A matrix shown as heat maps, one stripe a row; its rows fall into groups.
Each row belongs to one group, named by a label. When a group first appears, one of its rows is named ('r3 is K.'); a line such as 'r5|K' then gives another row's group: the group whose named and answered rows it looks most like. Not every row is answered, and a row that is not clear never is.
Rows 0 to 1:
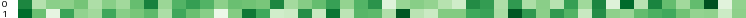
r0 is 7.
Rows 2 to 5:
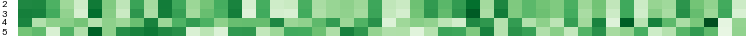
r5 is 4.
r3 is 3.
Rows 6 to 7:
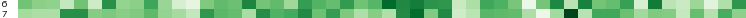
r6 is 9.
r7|9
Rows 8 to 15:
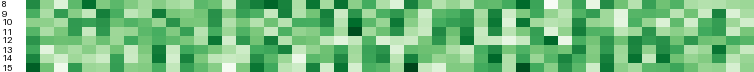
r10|4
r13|7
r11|4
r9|4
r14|7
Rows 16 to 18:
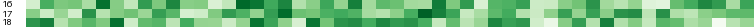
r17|9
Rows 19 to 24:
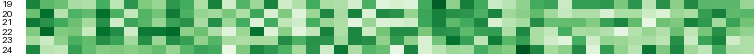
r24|7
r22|4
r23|4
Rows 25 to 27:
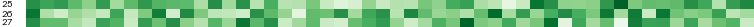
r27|3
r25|3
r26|7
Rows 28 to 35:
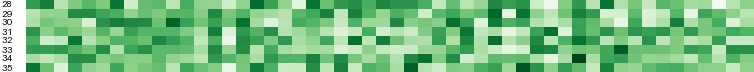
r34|9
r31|3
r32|4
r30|4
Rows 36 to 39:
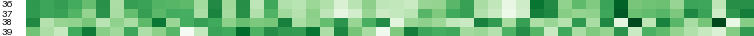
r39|9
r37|3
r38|7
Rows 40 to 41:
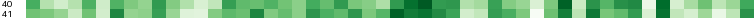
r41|9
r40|9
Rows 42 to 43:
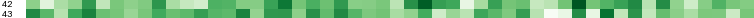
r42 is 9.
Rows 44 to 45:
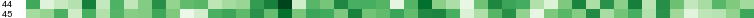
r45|9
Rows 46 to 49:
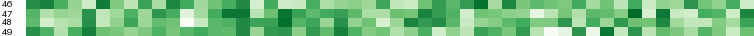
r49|7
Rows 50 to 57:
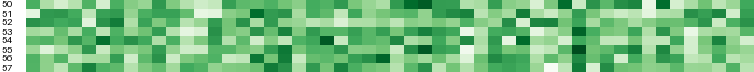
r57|7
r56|7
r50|9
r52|3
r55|9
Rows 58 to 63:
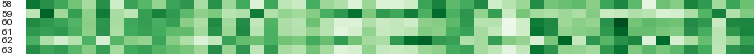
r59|4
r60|3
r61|3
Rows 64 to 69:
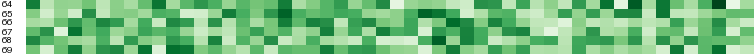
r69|4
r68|3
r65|9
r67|4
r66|4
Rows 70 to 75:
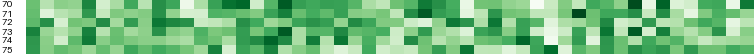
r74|7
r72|4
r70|9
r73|7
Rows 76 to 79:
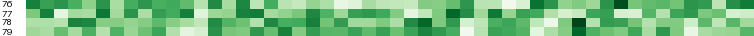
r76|3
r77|4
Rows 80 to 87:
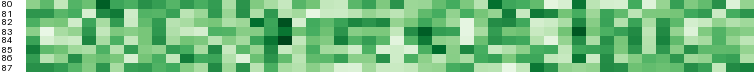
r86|7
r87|3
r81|3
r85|3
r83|9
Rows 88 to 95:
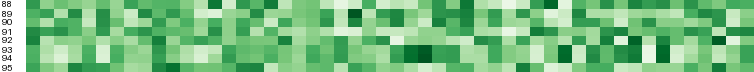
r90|4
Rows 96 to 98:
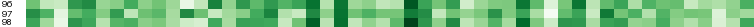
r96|9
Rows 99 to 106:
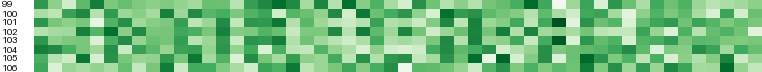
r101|3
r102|4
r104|3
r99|7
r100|4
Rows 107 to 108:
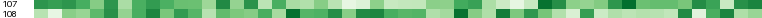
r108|4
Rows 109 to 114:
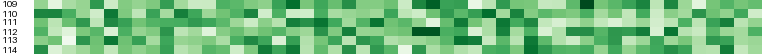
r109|9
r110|3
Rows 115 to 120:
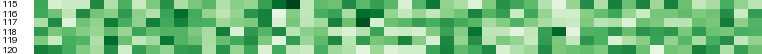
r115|7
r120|3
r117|4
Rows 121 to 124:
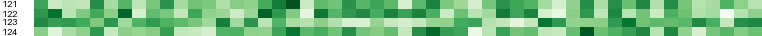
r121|7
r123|3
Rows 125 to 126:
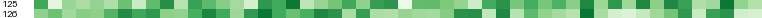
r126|4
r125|7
